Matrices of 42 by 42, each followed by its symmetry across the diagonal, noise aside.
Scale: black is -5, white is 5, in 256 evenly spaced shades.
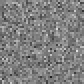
antisymmetric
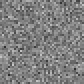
neither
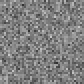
neither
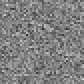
neither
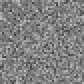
symmetric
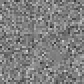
antisymmetric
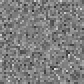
symmetric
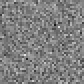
antisymmetric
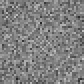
symmetric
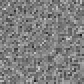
symmetric
